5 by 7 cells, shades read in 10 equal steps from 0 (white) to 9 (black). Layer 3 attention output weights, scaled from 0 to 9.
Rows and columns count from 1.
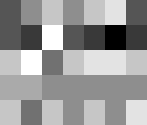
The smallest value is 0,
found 2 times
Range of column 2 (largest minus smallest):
7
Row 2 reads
6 7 0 6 7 9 7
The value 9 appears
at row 2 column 6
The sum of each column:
19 19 13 20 16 19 20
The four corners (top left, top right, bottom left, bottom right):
6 6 2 1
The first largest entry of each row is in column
1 6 3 3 2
